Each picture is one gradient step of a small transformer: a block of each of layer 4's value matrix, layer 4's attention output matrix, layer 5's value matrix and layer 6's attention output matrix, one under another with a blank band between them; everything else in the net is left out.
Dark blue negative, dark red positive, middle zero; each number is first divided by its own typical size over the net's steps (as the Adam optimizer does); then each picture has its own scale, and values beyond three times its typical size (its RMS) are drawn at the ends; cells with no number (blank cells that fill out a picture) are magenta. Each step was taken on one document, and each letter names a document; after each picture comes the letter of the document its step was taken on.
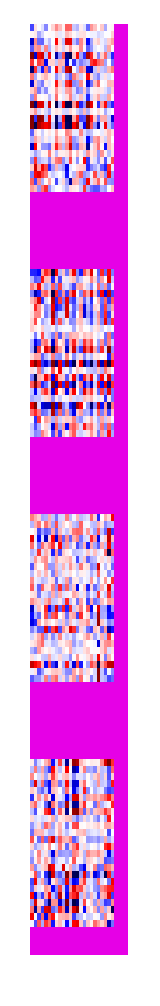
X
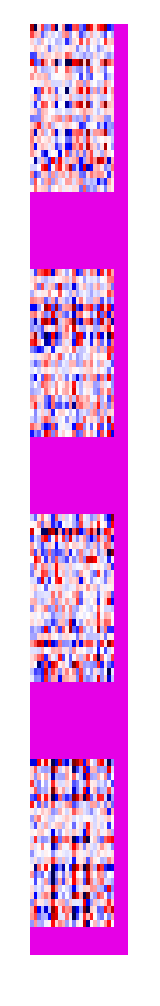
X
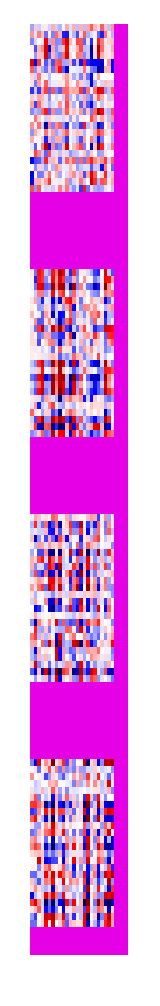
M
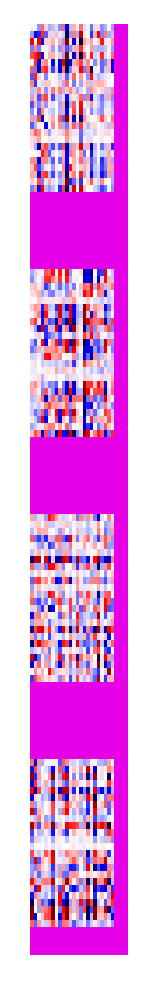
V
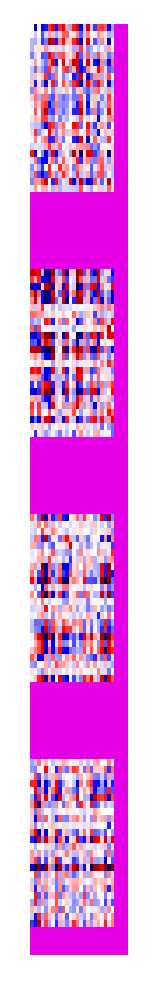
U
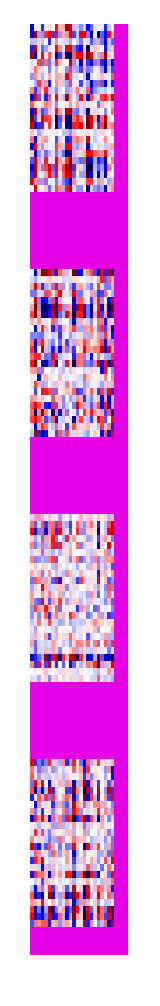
X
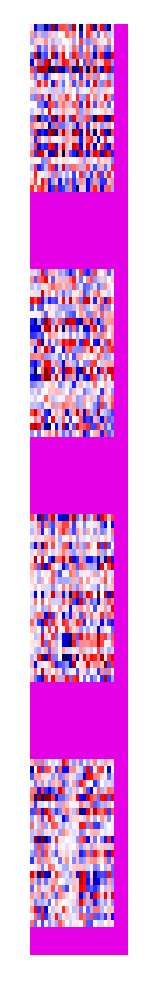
U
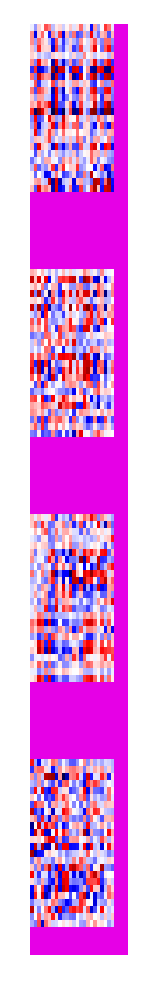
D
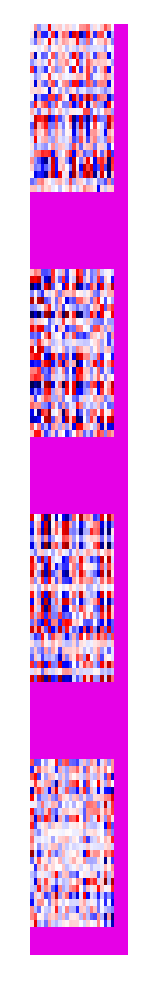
U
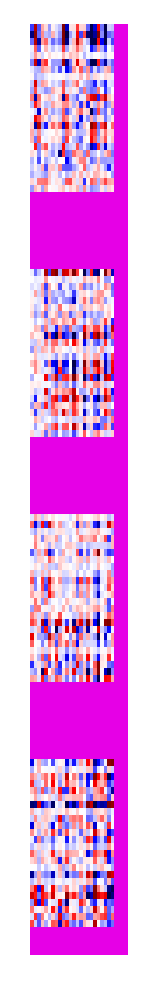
V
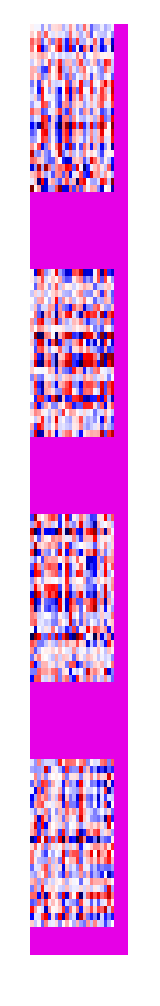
M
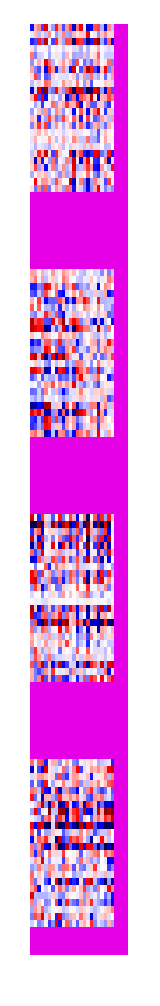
U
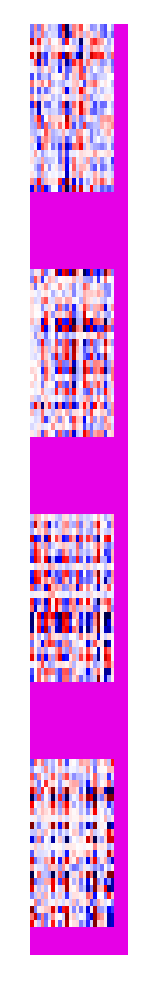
V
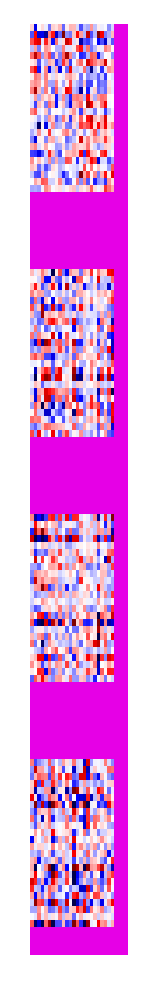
X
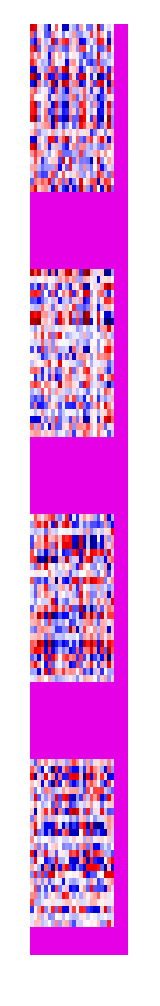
D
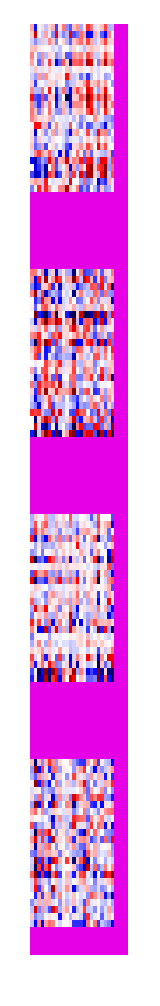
X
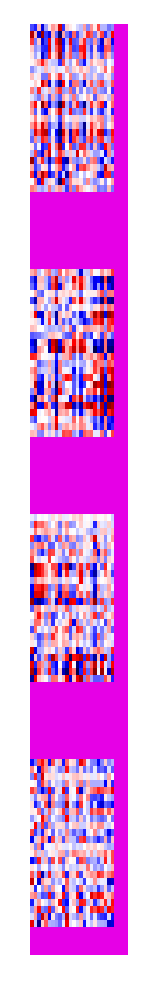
M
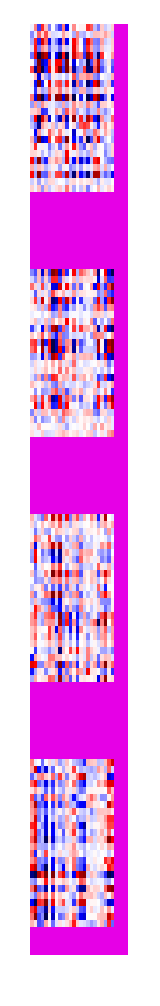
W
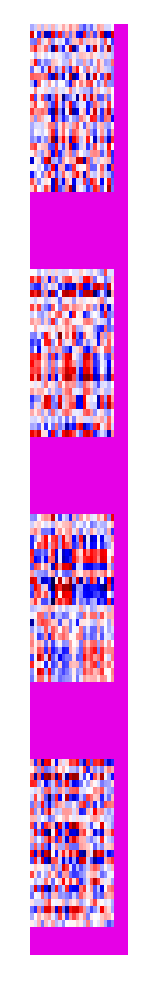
D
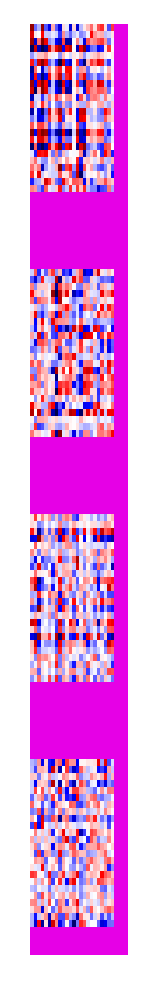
M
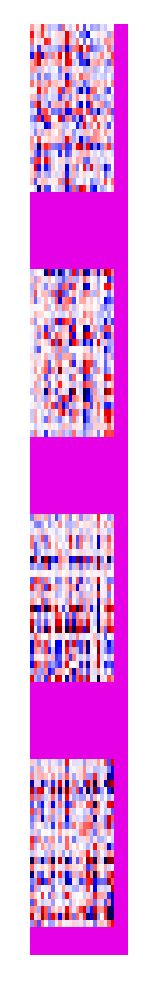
V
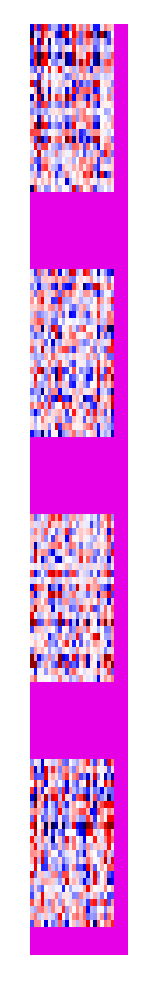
W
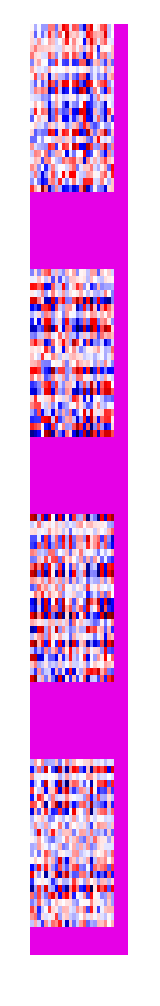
U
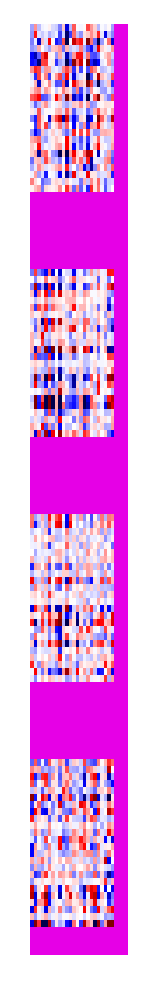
W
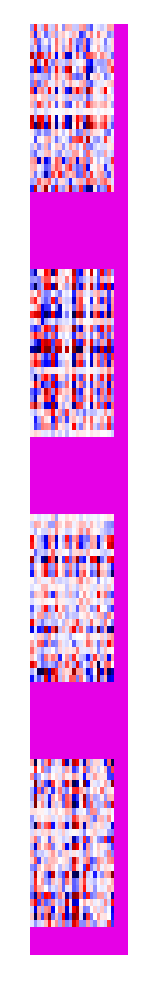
X
